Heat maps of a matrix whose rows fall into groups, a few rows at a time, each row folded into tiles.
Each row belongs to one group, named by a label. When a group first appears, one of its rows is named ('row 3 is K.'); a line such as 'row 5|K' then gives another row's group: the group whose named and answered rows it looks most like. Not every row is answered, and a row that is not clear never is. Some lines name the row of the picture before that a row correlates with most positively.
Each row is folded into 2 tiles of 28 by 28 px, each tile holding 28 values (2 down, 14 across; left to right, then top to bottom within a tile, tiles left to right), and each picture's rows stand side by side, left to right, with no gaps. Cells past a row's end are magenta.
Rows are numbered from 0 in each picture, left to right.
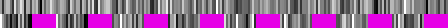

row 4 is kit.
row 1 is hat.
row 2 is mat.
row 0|hat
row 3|hat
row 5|kit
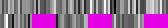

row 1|hat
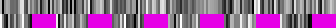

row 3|kit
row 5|hat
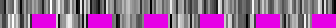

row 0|mat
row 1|mat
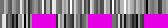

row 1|hat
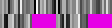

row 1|hat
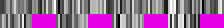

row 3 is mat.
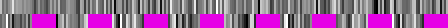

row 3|hat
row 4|kit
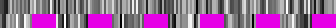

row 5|mat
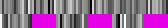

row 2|kit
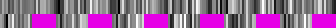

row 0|kit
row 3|mat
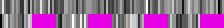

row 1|mat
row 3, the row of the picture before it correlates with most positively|4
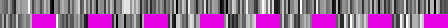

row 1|hat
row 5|kit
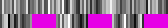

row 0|hat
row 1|mat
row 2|kit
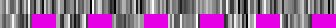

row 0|mat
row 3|kit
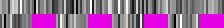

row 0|kit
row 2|mat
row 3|kit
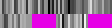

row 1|kit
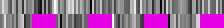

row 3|hat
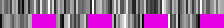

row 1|kit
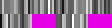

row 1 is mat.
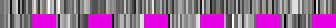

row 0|hat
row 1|mat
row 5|kit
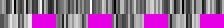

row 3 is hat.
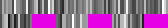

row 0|hat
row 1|mat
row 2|mat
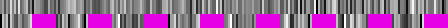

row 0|hat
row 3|hat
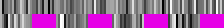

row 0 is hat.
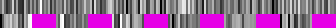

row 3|kit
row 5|hat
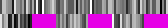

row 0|hat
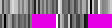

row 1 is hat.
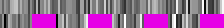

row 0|kit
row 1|hat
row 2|kit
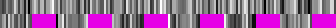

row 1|hat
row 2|hat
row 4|hat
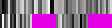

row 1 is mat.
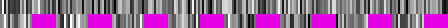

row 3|mat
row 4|mat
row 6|hat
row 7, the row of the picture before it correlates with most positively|0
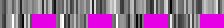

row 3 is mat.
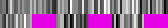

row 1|hat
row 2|kit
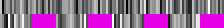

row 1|mat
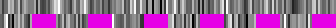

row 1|mat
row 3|mat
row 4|hat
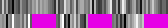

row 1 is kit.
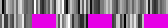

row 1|mat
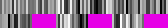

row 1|mat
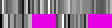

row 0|hat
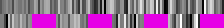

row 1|mat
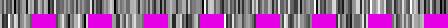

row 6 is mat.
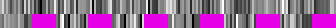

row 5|mat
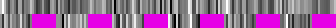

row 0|mat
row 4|mat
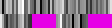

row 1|mat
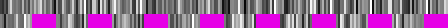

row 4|mat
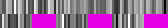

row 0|hat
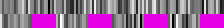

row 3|kit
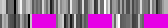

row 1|hat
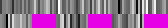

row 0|kit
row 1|hat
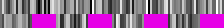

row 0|mat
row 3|hat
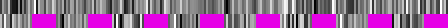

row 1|kit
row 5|mat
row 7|hat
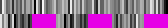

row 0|hat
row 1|hat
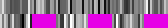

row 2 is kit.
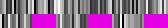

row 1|mat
